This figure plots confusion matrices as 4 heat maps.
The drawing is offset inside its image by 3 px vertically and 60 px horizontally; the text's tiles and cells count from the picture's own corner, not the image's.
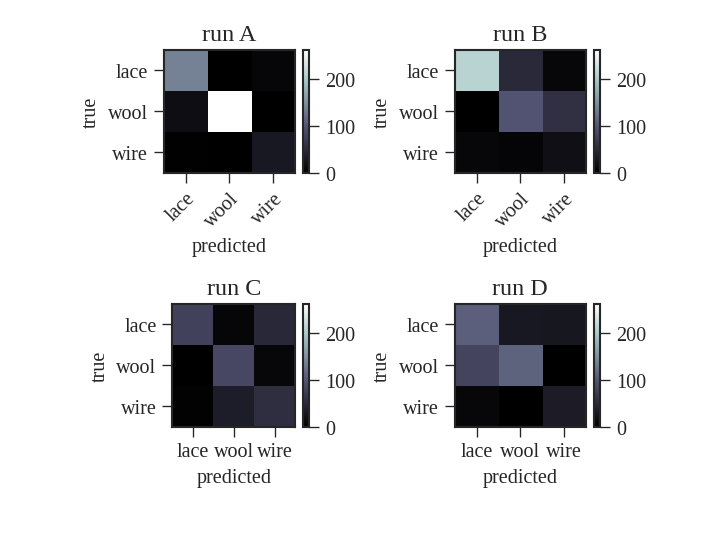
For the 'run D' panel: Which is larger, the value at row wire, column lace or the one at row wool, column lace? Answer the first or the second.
the second
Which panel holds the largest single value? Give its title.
run A
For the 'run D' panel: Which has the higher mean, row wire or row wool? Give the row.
wool
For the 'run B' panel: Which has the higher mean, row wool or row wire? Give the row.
wool
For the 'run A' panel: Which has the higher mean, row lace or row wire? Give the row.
lace
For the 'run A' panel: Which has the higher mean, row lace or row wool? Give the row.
wool
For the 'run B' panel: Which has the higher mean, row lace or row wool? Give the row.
lace
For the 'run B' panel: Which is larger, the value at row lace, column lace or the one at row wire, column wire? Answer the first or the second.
the first
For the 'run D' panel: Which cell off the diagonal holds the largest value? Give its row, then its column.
wool, lace
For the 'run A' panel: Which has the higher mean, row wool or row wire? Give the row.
wool
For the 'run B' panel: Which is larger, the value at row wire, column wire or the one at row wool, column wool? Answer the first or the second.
the second
